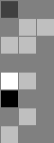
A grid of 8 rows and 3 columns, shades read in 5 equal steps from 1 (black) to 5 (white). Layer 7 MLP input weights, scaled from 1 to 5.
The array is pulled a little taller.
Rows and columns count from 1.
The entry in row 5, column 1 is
5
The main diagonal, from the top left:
2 4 3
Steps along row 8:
down same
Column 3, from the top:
3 4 3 3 3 3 3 3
